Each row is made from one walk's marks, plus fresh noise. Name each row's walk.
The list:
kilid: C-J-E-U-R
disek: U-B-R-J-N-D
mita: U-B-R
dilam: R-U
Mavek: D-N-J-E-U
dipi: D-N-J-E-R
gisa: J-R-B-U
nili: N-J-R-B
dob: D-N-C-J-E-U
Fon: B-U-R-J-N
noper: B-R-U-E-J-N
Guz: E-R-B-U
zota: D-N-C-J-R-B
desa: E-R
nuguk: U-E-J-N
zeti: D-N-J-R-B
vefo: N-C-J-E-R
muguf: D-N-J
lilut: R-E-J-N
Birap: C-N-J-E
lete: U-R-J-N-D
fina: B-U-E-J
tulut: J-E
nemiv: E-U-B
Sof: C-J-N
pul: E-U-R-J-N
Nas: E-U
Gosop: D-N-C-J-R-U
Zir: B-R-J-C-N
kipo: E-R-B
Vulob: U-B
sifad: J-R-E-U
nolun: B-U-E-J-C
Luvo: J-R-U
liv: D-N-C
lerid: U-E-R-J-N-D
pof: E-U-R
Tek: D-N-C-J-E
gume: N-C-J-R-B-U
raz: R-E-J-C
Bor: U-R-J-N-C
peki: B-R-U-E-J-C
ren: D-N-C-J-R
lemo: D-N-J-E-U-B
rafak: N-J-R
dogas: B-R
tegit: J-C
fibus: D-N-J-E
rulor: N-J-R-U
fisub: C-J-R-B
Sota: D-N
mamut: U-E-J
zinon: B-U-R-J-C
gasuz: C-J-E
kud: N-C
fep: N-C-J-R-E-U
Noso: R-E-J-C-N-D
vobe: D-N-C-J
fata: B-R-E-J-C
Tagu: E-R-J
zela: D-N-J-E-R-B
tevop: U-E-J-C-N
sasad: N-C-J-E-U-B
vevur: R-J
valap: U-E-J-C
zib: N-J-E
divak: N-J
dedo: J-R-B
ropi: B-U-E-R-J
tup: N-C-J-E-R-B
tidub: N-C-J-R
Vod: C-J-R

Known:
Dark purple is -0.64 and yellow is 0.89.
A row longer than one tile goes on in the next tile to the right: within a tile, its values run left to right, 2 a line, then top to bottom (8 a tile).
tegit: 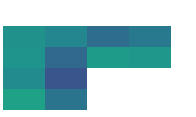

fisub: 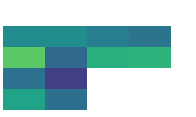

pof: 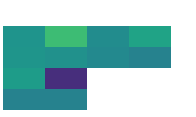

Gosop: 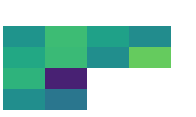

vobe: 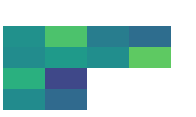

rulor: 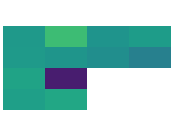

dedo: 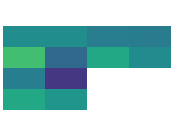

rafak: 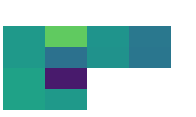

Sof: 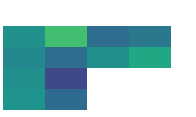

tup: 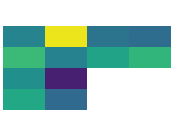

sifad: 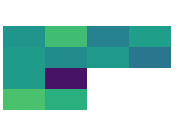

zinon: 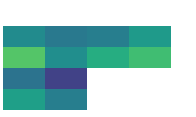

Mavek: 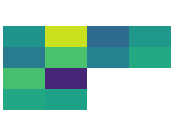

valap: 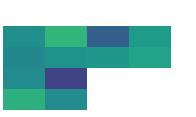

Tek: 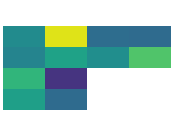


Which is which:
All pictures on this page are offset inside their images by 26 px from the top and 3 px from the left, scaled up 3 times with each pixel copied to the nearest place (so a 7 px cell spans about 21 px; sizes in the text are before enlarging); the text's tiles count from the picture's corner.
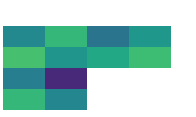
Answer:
peki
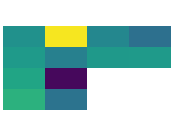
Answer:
vefo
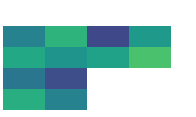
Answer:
nolun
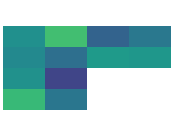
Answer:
gasuz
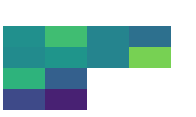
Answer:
liv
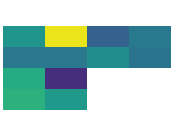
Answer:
zib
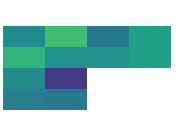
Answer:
Guz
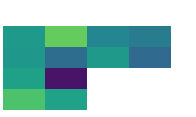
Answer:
Tagu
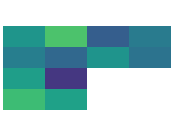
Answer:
tulut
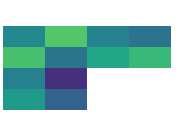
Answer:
Zir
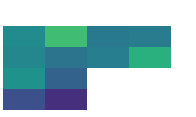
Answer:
kud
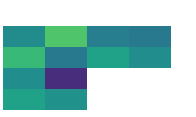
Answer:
nili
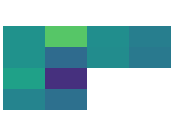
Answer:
desa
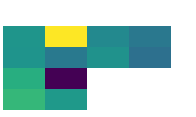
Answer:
lilut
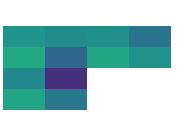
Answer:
Vod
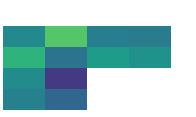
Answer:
kipo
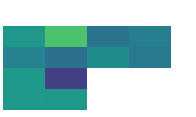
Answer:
divak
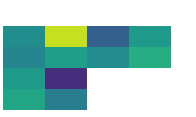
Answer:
tevop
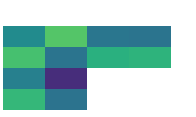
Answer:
fata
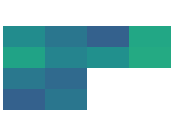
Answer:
Vulob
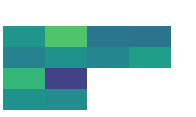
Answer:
muguf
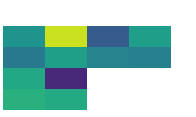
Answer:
nuguk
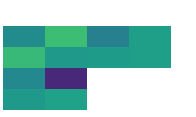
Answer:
Fon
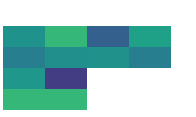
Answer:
mamut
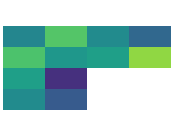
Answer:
zota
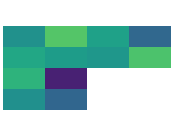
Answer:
ren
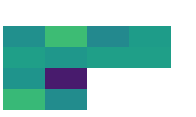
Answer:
kilid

